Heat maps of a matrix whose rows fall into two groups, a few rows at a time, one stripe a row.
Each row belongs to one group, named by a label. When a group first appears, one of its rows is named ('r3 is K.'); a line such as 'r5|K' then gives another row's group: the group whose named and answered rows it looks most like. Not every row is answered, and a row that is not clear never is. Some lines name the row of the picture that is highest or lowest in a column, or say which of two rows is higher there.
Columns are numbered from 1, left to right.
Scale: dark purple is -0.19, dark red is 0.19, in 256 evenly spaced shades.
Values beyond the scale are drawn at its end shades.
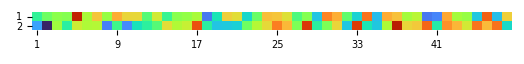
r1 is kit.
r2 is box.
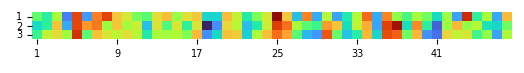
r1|kit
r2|kit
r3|kit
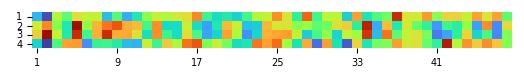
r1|box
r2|kit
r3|kit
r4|box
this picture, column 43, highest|1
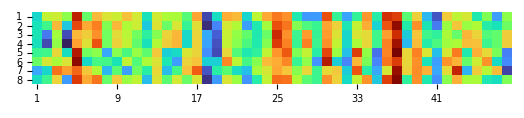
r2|kit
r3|kit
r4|kit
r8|kit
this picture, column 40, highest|7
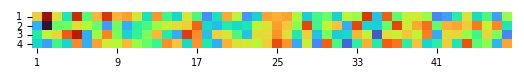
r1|kit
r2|box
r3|box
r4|kit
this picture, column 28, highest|2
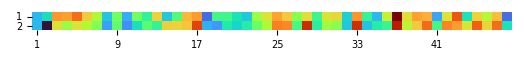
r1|box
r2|box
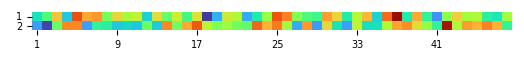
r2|box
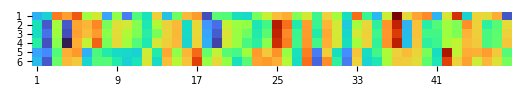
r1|box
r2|kit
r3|kit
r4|kit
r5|box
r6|box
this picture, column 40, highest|1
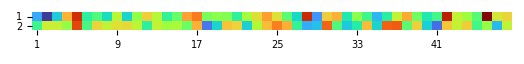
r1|box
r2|kit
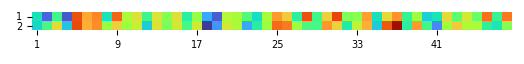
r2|kit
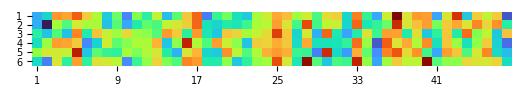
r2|box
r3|kit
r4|box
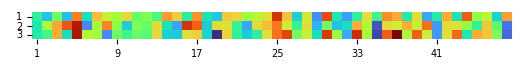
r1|kit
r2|box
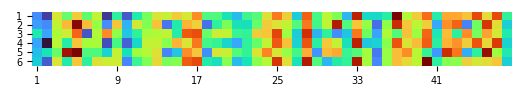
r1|box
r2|box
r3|box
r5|box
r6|box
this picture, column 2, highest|5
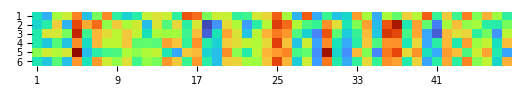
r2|kit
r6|kit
